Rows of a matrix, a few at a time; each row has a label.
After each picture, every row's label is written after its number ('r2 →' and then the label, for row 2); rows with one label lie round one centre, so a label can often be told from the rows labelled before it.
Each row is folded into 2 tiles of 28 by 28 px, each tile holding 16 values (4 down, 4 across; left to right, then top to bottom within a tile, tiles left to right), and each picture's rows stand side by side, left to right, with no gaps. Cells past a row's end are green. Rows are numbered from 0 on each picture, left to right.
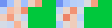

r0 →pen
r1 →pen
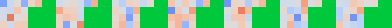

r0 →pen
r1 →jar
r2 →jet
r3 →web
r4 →pen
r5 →jet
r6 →jet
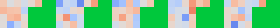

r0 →jar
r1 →pen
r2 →pen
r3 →jet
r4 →jar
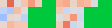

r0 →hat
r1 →hat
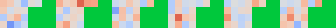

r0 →jar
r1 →hat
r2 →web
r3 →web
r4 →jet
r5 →web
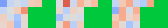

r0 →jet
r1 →hat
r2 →web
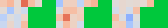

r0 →hat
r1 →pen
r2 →jet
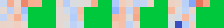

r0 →hat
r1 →jet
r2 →web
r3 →jar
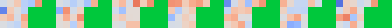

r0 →web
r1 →web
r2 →hat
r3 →hat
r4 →pen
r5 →jar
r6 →pen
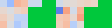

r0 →jet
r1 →web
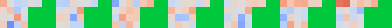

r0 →jar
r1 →jet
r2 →pen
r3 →jet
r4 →jet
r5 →hat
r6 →hat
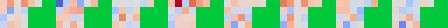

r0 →hat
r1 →pen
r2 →web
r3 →hat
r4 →jar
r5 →hat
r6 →jar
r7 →jar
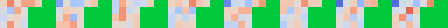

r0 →hat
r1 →pen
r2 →web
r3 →hat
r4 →pen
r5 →hat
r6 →pen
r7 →pen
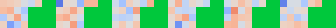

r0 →jar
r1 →pen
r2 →jet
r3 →jar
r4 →web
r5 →pen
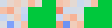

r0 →jar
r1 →jar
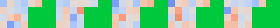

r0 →jar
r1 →jet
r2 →pen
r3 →pen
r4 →web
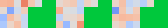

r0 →hat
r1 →jar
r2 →web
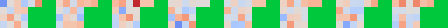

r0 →pen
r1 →hat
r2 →hat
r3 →jar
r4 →jar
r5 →hat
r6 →jar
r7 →hat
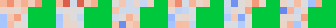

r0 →hat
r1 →hat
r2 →jar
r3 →hat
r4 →jet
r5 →web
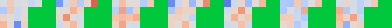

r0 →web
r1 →pen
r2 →web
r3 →pen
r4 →pen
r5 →jet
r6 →jar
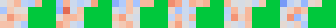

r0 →web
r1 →web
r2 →pen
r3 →hat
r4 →web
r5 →pen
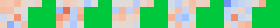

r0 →jar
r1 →web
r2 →web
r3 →jet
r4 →pen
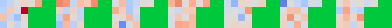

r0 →jet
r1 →hat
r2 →jar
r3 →hat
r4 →jet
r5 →pen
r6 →web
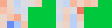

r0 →jar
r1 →jet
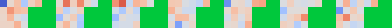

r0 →pen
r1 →hat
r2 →hat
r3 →jar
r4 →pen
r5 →web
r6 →web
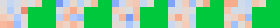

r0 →jet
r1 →pen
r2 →jet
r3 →pen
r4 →jar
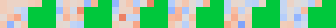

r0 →jar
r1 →web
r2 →pen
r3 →web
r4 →web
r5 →jet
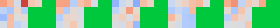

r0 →hat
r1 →hat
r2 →pen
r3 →jet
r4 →hat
